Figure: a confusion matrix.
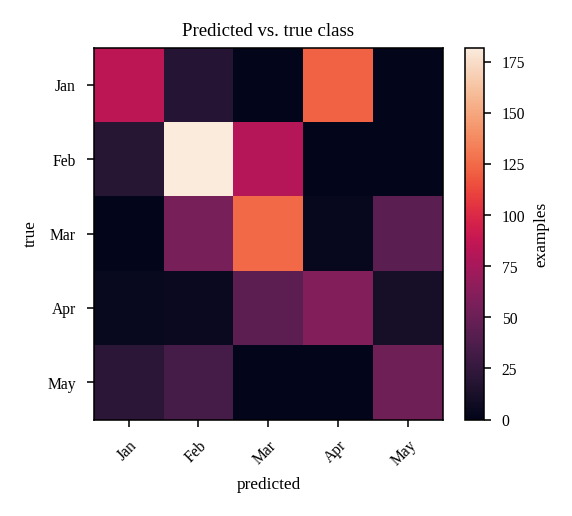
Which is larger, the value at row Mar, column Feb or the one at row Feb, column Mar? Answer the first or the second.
the second
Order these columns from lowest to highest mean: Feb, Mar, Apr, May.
May, Apr, Mar, Feb
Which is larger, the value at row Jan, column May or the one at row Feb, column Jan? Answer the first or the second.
the second
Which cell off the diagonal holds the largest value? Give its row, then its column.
Jan, Apr
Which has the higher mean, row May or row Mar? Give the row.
Mar
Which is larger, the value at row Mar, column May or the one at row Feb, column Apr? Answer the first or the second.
the first
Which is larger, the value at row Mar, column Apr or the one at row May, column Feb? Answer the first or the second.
the second
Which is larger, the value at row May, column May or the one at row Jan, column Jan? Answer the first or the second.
the second
